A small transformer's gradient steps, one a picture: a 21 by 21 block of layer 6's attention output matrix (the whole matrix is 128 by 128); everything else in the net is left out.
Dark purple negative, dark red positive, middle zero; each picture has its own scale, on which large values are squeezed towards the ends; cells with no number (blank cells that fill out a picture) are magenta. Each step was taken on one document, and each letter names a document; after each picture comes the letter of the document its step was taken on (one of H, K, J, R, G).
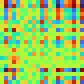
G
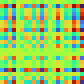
G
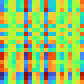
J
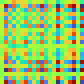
G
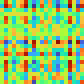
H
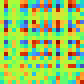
H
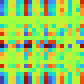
J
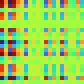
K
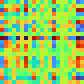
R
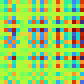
G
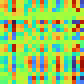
G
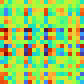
J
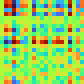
H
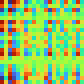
K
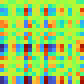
J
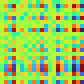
G
